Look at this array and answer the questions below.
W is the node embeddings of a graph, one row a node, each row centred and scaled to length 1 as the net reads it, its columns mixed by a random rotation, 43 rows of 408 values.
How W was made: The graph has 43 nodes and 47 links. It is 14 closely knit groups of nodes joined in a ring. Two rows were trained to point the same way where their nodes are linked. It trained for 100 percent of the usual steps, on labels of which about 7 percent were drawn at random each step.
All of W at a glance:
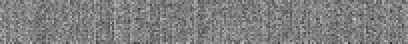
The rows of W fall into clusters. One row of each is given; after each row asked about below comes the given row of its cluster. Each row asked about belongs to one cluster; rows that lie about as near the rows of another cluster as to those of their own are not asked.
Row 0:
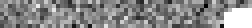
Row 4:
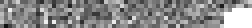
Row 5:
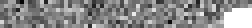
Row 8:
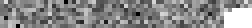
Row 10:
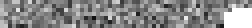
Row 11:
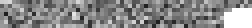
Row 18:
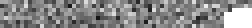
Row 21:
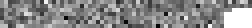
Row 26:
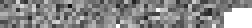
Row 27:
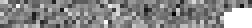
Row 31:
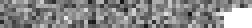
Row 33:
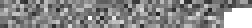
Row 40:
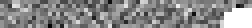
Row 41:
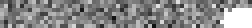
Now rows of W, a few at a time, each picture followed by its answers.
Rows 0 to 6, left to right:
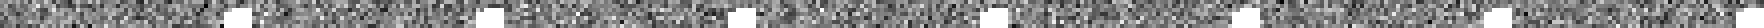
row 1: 0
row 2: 26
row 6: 33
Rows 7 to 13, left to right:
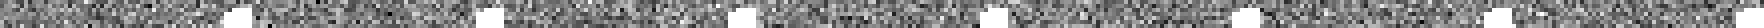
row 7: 5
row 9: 18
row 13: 21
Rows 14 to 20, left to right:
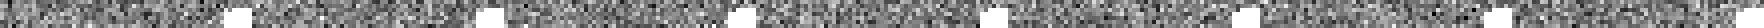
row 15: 0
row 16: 21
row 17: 4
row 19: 27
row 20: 41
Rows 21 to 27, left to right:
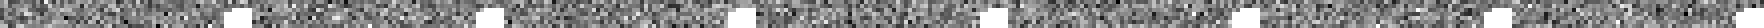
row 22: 26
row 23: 41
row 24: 31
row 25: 40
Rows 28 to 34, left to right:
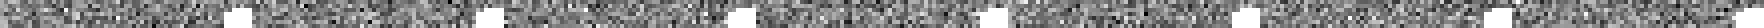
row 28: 10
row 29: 8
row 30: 5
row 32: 10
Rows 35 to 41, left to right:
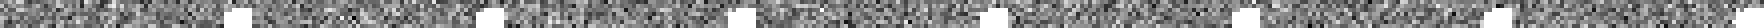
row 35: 11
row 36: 33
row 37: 4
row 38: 31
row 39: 11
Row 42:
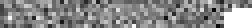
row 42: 27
